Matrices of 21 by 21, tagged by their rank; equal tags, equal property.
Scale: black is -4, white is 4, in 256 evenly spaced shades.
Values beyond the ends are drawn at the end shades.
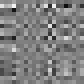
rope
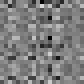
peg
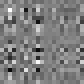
rope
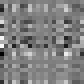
rope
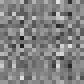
peg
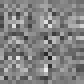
peg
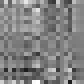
rope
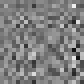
peg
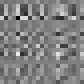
rope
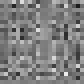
peg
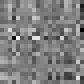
peg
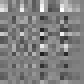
rope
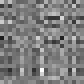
peg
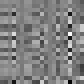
rope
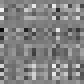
rope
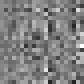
peg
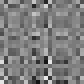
rope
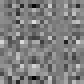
peg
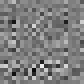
peg
